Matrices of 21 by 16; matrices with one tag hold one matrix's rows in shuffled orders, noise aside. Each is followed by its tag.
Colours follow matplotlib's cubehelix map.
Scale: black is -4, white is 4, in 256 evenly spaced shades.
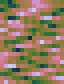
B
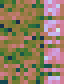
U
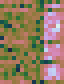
U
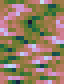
B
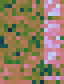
U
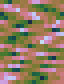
B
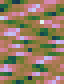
B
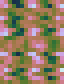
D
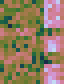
U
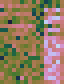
U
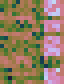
U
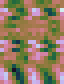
D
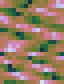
B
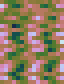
D
